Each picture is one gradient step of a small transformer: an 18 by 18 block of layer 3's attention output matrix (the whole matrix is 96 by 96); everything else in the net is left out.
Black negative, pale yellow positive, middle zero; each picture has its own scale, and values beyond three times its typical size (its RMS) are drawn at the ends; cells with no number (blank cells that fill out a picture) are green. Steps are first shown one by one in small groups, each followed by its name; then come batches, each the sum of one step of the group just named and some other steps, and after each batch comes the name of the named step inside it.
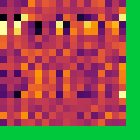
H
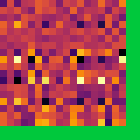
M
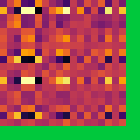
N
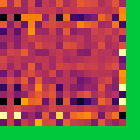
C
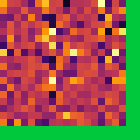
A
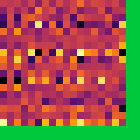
M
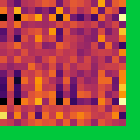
C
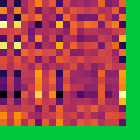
H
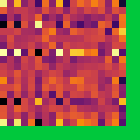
A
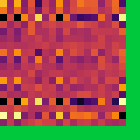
C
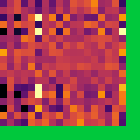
C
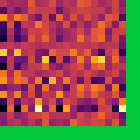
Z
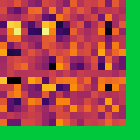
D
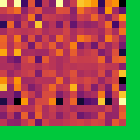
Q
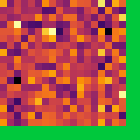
D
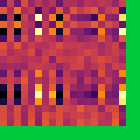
Z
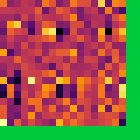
D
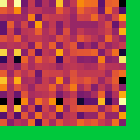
Q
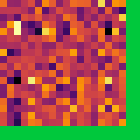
D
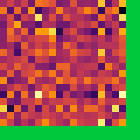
D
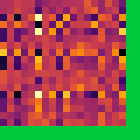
Z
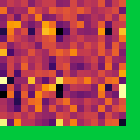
D
